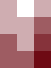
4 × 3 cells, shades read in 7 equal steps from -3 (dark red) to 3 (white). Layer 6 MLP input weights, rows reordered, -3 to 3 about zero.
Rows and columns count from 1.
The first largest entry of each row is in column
2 1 2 1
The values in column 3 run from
-3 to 1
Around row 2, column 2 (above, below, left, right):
3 1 1 -1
